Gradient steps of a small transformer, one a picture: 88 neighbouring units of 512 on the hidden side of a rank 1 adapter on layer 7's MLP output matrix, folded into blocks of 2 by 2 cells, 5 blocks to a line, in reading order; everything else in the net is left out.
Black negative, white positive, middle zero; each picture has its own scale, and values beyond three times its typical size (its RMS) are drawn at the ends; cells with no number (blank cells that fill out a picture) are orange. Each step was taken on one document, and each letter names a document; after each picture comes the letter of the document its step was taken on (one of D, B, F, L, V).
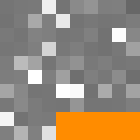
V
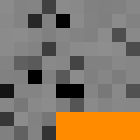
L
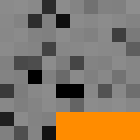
L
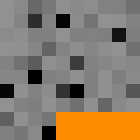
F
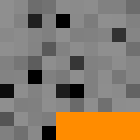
F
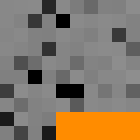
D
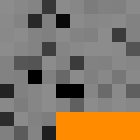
L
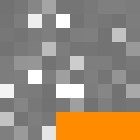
D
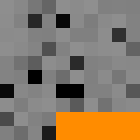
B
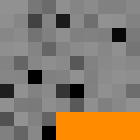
F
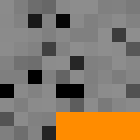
B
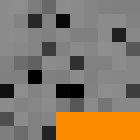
B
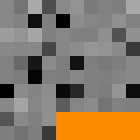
B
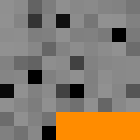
F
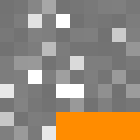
D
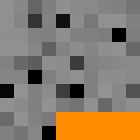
F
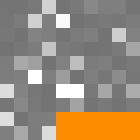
D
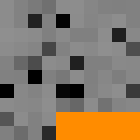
B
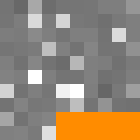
B
